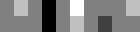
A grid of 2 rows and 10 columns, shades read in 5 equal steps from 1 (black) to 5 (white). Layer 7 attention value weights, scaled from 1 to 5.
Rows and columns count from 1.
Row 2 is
3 3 3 1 3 4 3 2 3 3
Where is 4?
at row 1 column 2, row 1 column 10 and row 2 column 6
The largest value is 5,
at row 1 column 6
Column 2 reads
4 3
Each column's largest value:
3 4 3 1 3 5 3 3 3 4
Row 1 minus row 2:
0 1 0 0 0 1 0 1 0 1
